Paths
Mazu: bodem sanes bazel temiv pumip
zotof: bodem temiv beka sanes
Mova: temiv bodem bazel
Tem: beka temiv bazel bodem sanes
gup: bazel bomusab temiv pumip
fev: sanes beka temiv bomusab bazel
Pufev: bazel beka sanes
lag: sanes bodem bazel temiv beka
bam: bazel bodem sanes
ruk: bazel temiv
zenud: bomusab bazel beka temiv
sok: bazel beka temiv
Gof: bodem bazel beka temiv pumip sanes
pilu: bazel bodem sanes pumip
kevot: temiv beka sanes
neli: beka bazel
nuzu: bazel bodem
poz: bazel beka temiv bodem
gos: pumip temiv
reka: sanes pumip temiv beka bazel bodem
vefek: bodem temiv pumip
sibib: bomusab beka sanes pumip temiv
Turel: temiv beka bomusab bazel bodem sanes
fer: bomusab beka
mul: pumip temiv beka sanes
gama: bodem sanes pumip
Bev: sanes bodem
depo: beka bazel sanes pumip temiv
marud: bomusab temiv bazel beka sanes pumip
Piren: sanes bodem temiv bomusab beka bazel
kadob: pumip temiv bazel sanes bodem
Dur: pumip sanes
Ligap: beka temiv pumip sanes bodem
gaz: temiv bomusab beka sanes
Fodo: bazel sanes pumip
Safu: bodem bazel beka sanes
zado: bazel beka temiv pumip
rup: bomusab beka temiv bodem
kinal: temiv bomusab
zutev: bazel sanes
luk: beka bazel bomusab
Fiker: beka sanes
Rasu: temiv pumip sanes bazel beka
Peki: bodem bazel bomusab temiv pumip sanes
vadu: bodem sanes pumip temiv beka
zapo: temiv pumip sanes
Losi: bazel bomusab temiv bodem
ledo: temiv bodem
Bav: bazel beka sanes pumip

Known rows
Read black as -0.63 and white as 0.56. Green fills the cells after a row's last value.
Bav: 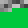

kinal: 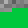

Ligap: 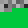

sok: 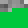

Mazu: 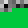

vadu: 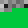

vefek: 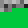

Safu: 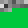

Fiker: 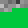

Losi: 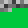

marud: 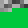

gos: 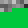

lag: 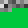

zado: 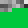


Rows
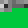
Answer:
gama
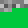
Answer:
rup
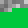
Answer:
neli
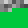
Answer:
gup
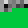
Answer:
kadob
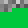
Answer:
ruk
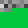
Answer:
zotof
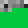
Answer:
Gof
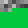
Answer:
Fodo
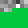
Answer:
fer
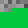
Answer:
kevot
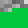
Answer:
zenud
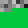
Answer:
mul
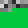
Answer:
bam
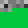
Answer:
Tem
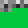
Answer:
Mova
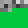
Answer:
nuzu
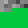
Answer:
Dur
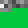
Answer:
Bev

